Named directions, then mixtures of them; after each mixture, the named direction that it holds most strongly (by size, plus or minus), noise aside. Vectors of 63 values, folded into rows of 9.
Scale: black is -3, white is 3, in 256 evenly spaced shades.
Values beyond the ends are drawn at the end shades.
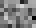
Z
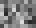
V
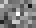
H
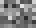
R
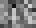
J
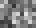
H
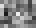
V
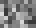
V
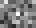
H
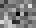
H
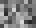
V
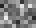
Z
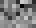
R
